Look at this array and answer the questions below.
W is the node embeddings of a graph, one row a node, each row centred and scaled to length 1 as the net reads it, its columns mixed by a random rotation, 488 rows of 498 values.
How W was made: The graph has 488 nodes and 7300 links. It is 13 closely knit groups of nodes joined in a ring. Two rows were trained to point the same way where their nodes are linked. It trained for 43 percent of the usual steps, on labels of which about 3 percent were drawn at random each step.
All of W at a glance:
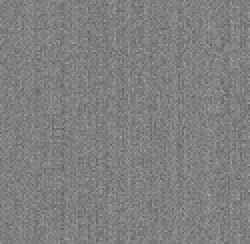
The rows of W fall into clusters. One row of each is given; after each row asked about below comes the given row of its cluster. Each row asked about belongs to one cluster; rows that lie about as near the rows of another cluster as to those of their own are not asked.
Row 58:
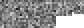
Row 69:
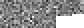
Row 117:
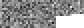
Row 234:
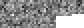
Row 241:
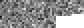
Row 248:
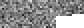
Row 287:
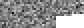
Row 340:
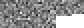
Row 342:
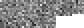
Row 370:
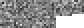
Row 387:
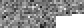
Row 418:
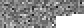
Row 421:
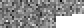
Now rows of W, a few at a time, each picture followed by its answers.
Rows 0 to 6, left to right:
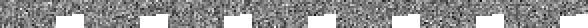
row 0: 58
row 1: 370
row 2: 234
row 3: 342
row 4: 69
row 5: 421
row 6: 241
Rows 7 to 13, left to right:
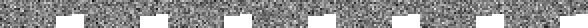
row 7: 58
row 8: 69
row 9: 69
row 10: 241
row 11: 340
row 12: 287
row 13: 387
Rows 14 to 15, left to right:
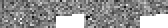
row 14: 421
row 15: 387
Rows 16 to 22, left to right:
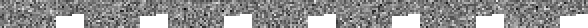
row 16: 248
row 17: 342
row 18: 58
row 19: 340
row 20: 342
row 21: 421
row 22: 418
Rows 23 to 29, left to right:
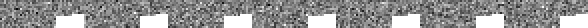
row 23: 58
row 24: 387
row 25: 342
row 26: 241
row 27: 58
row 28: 287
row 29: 241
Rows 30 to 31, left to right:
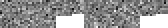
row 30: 69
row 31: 418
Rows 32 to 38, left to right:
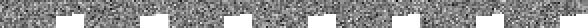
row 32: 58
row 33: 117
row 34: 387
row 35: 418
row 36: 421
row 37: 69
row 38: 342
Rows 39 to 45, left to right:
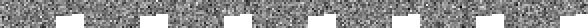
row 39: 387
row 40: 370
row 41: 234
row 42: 58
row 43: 69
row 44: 387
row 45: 287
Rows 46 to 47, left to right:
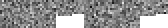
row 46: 69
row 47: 287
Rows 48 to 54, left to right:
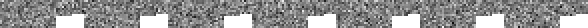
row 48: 370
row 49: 69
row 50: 287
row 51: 248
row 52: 248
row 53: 342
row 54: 418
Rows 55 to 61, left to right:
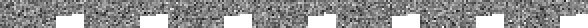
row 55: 287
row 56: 287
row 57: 117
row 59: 117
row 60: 342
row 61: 421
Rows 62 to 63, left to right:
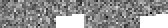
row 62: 234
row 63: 387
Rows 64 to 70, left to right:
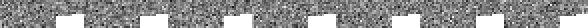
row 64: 387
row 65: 421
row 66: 234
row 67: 387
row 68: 248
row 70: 342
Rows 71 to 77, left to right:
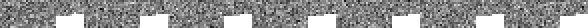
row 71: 117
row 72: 58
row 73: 387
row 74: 287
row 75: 69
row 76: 340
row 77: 58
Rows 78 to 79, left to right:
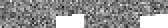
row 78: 248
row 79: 387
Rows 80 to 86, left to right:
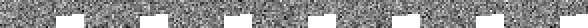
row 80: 370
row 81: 387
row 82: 69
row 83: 421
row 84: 387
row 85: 387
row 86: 370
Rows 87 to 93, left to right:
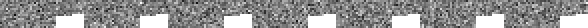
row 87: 342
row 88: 418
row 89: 287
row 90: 340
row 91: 340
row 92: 58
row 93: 287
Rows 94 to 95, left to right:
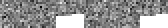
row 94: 387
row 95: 234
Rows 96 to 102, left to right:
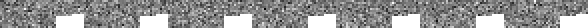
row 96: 241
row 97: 234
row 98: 69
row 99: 418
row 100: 418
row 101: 418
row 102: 248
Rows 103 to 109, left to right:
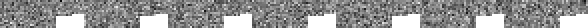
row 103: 421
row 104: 387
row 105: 342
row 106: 342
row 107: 287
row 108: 234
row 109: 234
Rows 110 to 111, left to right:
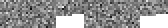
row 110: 370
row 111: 340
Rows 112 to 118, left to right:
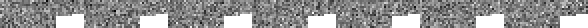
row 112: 69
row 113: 241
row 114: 342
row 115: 234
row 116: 58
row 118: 370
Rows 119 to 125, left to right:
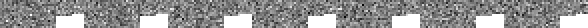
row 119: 421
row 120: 421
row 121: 117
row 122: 241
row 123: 117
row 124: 340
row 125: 287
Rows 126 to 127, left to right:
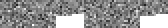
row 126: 241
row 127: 340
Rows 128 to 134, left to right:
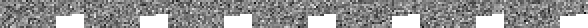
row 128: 117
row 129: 340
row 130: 69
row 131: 370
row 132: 287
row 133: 342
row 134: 287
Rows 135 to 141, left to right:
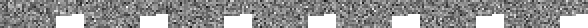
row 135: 234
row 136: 370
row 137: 421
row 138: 69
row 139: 340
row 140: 421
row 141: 340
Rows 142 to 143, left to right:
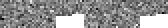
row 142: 248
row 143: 418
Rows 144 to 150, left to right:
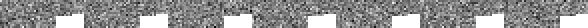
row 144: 342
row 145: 342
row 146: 370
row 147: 387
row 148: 418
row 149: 342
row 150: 421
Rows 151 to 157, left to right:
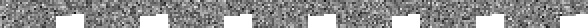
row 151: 387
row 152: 234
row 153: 248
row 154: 69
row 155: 248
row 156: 117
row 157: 387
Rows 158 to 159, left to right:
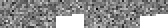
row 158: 421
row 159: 418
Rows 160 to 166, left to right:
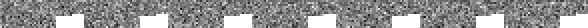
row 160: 248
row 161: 342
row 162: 418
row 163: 387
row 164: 418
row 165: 387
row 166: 58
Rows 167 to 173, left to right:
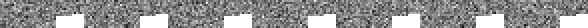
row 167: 287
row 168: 387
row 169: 287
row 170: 340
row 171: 342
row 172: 387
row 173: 248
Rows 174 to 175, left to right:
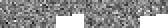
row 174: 342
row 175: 234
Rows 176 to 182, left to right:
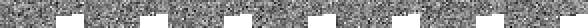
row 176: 287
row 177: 342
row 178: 58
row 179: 117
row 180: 342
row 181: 117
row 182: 421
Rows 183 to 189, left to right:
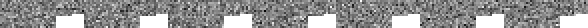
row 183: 370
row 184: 342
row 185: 58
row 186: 421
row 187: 340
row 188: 370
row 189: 117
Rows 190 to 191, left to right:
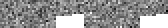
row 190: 287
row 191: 370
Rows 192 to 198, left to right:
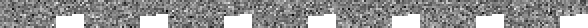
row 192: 418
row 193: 370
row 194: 387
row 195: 241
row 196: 418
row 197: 418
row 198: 234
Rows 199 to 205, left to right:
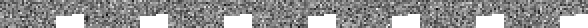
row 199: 340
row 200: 248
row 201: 340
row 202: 370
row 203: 418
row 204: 58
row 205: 340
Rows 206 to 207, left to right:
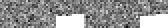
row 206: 418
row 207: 387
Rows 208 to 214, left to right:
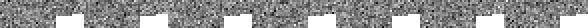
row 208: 69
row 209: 421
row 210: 370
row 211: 287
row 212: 370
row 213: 421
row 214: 69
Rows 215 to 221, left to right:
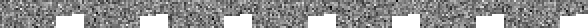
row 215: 58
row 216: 287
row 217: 248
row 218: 58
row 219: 421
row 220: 370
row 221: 58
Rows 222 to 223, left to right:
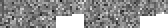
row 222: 421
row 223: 342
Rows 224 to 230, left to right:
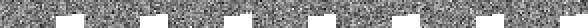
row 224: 387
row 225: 387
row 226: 342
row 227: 69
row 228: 287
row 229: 248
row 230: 234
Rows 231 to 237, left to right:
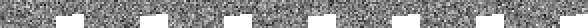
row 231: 248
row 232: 387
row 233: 418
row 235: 340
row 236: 234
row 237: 241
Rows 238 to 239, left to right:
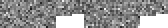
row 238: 370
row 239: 58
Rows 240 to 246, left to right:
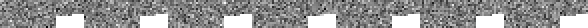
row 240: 370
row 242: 418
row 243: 117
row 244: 241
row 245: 421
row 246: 241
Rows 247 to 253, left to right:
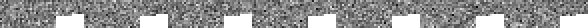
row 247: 58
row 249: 342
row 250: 421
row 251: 340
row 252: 418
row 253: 418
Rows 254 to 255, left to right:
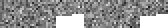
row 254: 421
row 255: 370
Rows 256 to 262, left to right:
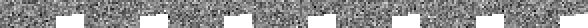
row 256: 287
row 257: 287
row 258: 241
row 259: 248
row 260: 58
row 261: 370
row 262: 241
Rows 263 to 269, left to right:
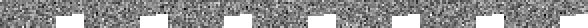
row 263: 342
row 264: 287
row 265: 58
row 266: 340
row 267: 418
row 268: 287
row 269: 241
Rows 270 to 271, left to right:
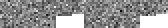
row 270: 69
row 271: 342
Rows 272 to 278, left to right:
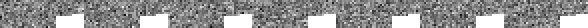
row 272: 241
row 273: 241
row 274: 387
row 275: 117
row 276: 342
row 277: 241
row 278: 287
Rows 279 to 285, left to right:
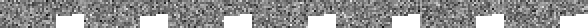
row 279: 69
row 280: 418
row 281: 340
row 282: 58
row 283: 370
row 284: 117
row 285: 241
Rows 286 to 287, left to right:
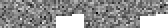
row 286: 248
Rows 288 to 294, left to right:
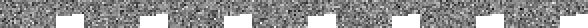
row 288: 69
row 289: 342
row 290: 241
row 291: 342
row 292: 248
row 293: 117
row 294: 58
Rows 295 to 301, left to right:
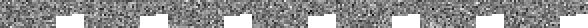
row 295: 117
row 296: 58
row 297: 248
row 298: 241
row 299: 340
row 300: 418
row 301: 287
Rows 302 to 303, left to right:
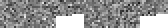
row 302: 418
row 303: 342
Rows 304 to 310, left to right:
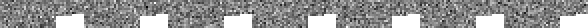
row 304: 387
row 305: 248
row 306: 287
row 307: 69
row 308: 117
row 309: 340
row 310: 287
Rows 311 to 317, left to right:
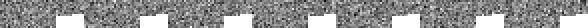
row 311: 69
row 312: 248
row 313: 342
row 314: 69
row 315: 287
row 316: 58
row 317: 234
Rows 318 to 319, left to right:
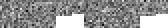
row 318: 58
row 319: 421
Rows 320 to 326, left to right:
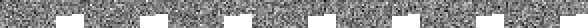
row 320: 340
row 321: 340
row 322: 241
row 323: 69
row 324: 58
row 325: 58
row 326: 421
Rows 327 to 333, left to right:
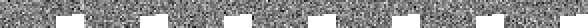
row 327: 69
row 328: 387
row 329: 340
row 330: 241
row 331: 58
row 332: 248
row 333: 69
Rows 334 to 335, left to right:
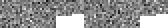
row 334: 69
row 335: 340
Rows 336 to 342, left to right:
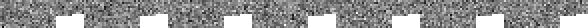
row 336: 248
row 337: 117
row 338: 287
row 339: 241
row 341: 69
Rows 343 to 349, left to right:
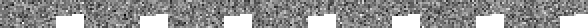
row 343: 287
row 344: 241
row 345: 234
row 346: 234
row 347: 418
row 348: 117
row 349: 117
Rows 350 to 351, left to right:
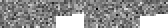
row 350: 342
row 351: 418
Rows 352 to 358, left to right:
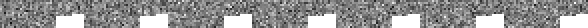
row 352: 58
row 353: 234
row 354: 370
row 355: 342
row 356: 418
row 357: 418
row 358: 248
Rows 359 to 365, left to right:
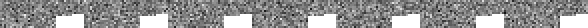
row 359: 418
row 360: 342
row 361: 340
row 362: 421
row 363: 387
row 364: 340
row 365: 69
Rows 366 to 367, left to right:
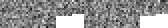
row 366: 370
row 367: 234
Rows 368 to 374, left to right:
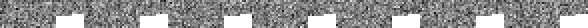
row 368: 58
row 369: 234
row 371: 241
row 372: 370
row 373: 234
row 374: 340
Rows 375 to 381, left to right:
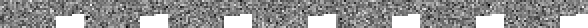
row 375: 248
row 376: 387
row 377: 69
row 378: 418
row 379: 69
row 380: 117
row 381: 421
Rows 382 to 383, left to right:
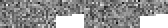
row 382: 340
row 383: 117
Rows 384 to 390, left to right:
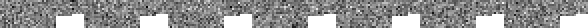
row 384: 69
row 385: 248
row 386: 248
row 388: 58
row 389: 287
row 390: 421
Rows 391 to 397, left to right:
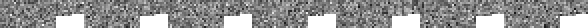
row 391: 287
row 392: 387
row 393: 58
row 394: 342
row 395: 234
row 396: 421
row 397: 387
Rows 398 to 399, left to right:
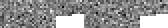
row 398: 248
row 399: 287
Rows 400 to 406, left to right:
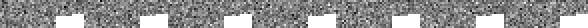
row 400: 234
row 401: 241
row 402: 287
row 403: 241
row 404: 69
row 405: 418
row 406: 58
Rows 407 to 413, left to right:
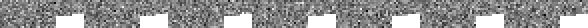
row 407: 342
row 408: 241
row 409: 421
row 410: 58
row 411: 241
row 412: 241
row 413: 241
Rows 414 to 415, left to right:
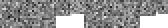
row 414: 117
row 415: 58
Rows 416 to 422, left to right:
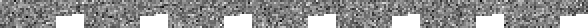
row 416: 287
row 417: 287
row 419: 418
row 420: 58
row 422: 370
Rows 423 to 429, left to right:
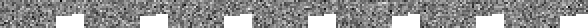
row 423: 421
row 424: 287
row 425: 241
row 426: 69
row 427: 58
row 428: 342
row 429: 370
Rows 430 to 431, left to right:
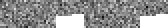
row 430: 340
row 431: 248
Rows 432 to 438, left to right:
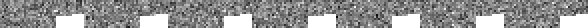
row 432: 234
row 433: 387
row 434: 234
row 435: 58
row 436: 241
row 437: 241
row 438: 370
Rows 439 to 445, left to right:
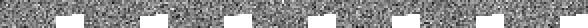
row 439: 340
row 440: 287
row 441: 117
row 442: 248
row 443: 340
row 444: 421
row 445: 370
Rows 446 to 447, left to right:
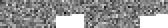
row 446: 340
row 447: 117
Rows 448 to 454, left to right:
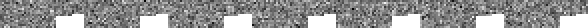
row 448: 248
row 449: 421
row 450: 387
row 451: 370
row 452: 58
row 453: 387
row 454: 234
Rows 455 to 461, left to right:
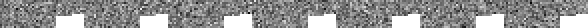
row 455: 58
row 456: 340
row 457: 287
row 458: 69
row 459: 248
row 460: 387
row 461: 421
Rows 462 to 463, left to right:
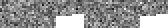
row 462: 234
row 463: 418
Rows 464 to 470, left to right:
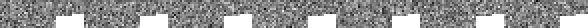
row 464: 58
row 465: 58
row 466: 387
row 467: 418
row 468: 234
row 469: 421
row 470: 387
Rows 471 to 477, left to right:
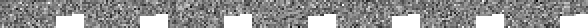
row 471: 58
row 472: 340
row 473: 234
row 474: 370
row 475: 387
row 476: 340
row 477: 387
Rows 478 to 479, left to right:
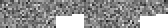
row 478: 340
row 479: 340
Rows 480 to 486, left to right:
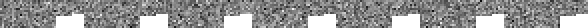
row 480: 58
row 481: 370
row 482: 421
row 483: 418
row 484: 370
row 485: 421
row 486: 69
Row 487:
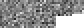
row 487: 342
